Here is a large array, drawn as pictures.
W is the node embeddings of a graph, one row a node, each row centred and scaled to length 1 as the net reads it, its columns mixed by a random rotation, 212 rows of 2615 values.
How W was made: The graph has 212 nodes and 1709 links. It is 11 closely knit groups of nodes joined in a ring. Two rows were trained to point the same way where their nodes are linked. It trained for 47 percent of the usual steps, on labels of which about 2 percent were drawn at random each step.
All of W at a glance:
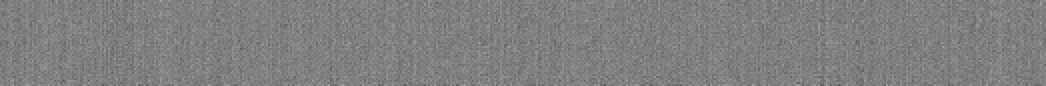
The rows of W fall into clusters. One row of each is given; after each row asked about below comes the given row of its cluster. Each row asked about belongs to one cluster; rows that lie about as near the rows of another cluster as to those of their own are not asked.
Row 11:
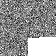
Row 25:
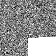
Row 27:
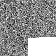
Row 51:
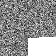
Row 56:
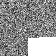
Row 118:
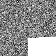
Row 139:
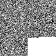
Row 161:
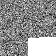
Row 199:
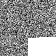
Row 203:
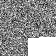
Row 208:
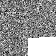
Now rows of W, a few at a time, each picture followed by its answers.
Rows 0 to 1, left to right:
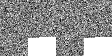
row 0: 199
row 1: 139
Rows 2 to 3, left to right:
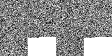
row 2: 139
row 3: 27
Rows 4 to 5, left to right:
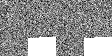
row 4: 199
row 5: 56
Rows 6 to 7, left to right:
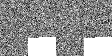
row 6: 56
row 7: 139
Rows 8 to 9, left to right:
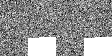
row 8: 208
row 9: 118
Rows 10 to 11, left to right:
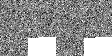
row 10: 118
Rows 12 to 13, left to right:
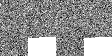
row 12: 11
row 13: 27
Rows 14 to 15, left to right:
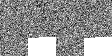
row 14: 25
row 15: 199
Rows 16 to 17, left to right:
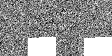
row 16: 139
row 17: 208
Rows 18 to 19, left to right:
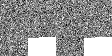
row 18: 118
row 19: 27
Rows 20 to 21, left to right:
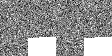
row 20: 199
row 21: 118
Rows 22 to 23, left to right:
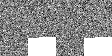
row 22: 25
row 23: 56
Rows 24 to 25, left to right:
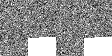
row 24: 25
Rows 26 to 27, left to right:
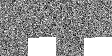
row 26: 161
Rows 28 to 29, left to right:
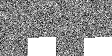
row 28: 139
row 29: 11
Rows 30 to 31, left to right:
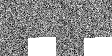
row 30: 27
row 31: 56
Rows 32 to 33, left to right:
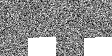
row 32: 199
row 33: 203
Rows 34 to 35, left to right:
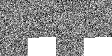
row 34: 139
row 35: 208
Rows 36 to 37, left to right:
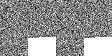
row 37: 199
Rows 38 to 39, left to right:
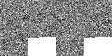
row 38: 161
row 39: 139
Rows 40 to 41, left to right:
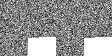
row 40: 139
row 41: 161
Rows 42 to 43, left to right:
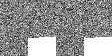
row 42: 11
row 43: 56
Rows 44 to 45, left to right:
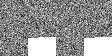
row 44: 203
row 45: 161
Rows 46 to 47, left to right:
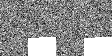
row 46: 203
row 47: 25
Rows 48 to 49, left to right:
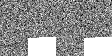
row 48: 51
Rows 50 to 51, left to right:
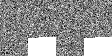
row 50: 25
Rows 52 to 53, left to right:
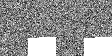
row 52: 51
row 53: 11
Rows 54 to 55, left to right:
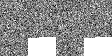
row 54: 51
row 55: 208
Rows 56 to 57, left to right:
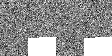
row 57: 11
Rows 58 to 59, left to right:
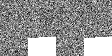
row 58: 118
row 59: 199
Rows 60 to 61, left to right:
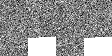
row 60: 118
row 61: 199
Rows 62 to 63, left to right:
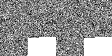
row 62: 139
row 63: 203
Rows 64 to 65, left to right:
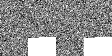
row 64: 203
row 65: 139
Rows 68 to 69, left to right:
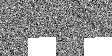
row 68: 203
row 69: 203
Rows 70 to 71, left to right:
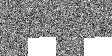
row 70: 11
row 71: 203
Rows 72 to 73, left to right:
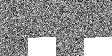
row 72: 27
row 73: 199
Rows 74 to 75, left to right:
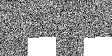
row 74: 139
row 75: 208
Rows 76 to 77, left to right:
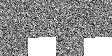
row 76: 56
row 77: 203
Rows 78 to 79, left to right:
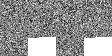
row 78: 118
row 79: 56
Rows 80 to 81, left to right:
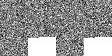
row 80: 203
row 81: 139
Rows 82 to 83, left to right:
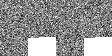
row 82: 203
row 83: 25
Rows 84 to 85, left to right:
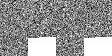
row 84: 161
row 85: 199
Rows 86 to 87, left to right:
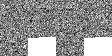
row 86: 118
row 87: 51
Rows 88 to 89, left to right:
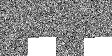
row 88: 139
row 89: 11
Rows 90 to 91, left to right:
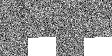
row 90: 203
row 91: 56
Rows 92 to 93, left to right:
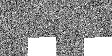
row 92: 208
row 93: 25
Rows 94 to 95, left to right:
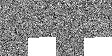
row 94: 161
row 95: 56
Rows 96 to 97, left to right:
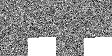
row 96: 139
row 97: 11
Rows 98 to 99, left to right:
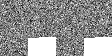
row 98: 118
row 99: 161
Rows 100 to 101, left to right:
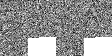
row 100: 208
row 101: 11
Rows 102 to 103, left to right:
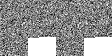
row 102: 161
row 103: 161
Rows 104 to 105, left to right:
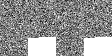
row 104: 118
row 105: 208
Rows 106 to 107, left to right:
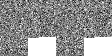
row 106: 118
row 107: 118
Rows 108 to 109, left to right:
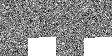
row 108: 118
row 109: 11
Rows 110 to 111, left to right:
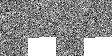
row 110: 208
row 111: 11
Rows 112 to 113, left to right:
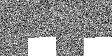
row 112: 199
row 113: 139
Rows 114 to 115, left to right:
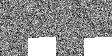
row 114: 11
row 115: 203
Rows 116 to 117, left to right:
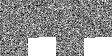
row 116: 25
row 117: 203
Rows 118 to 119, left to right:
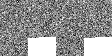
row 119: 27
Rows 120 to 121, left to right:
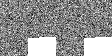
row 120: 11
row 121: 203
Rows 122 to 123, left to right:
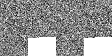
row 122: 27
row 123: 139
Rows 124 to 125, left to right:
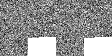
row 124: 139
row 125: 25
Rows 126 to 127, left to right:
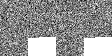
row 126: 199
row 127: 208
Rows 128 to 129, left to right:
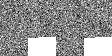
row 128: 118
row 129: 203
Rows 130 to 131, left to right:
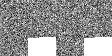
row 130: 27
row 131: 25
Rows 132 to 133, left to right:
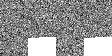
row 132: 203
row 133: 199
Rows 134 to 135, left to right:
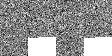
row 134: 56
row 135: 208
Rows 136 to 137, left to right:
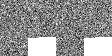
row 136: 118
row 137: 27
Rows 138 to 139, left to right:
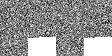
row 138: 199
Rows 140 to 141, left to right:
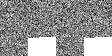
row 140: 199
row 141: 56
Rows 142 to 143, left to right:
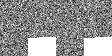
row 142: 51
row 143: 118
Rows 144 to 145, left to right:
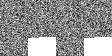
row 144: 203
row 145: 203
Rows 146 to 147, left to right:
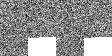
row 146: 56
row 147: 27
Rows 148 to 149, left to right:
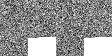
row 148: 118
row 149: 27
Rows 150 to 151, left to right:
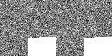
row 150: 11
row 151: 118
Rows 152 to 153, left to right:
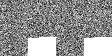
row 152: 208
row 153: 27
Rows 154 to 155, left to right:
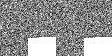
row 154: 51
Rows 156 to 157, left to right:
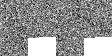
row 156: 27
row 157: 203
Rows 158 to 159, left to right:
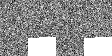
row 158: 161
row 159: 56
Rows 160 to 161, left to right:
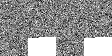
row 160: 11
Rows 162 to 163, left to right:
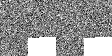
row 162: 11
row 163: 139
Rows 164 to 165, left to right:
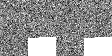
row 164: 56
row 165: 118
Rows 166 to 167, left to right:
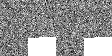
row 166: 56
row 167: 118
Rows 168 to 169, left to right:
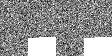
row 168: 199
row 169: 208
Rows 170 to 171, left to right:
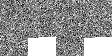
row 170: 118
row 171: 27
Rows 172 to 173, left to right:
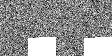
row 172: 27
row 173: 11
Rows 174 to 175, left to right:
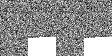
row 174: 199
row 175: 199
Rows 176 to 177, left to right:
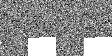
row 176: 203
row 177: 139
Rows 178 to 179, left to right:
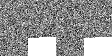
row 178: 161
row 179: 27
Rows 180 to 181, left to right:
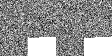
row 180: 139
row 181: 56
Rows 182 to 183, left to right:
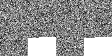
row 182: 139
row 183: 118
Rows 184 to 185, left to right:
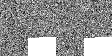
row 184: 27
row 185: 11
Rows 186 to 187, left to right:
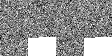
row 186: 25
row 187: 161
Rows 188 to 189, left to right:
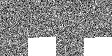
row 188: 199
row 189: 208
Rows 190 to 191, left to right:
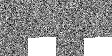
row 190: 27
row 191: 51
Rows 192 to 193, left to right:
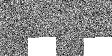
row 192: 27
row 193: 139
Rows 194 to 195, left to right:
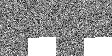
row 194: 51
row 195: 161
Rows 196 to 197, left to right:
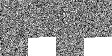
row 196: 25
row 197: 199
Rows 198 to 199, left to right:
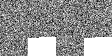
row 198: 139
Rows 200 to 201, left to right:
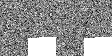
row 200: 51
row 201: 11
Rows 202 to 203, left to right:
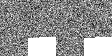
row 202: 199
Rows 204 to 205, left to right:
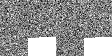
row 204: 199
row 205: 27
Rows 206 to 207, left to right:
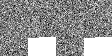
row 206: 118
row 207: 208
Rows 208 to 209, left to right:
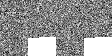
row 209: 161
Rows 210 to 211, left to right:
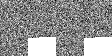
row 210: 199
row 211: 51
